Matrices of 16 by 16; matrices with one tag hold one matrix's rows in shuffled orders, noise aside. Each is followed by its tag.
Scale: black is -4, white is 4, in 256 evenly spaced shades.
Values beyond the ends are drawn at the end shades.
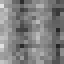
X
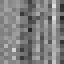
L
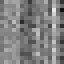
L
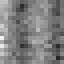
X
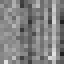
L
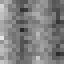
X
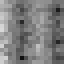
X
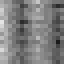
X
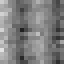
X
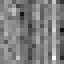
L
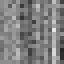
L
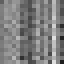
L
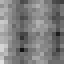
X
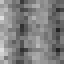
X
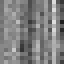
L
